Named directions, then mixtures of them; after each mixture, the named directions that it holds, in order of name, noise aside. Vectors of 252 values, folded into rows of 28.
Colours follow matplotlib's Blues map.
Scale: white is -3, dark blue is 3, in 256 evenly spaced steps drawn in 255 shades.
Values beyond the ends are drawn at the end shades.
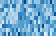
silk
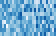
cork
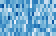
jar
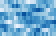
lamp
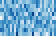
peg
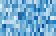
cork, lamp, silk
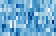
jar, lamp, peg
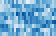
lamp, peg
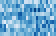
cork, lamp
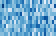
cork, jar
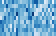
jar, peg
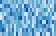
cork, peg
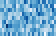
cork, jar, silk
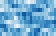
lamp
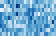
jar, lamp, silk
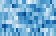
lamp, silk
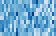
jar, peg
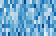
silk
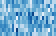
jar, lamp, peg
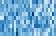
jar, peg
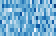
cork, jar, silk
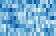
cork, lamp, silk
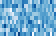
jar, peg, silk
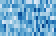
cork, lamp, silk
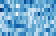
jar, lamp, silk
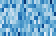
silk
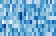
cork, lamp, silk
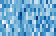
cork, silk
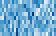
jar, peg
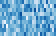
cork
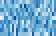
peg
